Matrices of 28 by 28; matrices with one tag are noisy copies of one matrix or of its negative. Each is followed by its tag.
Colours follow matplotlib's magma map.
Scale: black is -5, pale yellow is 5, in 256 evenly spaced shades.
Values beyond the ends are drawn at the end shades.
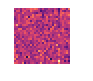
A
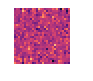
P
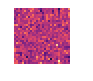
A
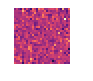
P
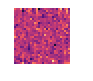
P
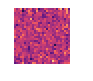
P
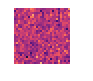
A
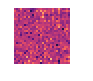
A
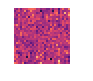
A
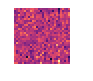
A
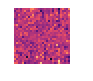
A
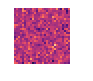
P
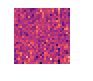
A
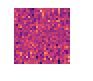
A
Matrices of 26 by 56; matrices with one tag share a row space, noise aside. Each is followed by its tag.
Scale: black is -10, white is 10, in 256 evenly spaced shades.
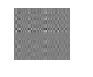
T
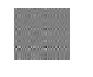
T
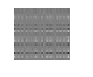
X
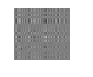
T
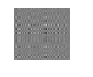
T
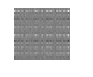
X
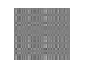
T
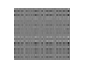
X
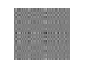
T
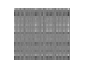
X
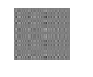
T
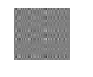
T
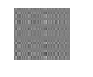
T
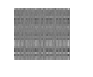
X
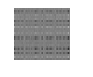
X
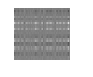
X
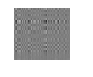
T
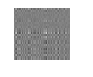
T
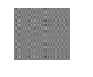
T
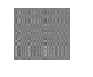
T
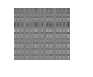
X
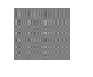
T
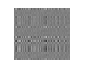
T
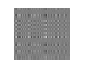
T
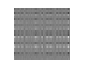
X
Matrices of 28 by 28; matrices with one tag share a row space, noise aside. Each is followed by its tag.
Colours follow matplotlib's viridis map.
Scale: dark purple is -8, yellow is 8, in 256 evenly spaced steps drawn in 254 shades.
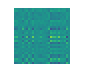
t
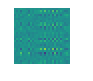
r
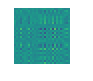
r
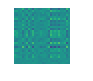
t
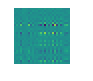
r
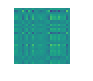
t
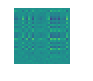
t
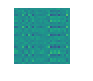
t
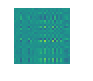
r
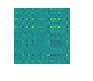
t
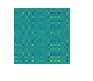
t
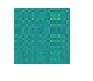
t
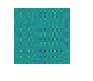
r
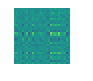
t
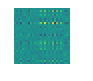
r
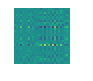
r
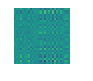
r
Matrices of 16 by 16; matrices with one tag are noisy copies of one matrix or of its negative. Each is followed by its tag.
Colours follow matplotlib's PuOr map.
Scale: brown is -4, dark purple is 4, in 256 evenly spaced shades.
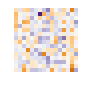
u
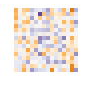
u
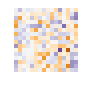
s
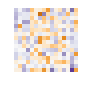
u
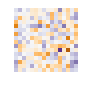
s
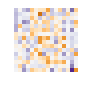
u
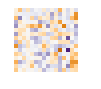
s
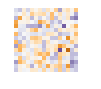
s
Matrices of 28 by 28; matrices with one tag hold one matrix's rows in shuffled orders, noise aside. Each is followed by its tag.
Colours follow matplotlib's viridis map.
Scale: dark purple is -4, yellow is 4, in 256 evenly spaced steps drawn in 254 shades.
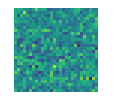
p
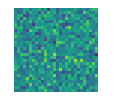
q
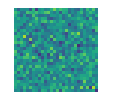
p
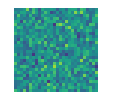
q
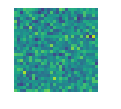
p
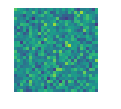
q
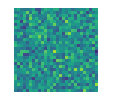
q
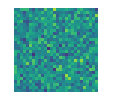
q
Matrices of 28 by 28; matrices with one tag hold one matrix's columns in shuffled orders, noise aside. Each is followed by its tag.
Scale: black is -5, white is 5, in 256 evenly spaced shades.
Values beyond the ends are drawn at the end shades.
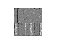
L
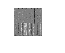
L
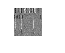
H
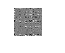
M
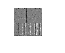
L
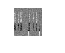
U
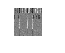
H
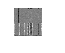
L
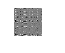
M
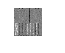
L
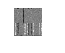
L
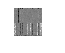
L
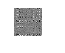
M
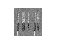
U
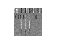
H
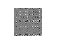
M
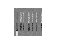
U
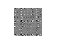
M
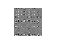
M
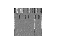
H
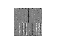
L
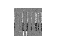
U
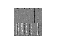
L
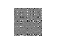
M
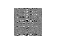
M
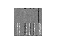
L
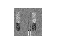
U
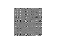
M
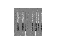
U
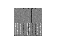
L
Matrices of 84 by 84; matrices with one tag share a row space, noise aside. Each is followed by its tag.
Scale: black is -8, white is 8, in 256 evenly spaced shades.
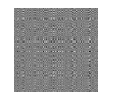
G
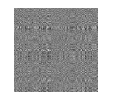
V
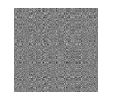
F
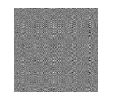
G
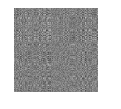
V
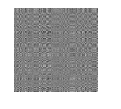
V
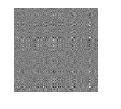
G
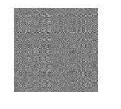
V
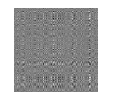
G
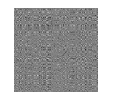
V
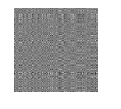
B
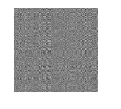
V
